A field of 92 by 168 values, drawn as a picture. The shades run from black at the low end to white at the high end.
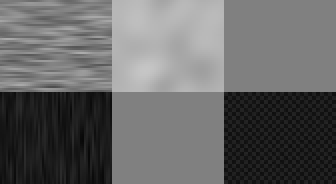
The table splits into 2 rows of 3 panels. Panel 1,1: middling, streaked across. Panel 1,2: high, smooth, faint in contrast. Panel 1,3: middling, flat. Panel 2,1: very low, streaked downward, faint in contrast. Panel 2,2: middling, flat. Panel 2,3: very low, checkered, faint in contrast.
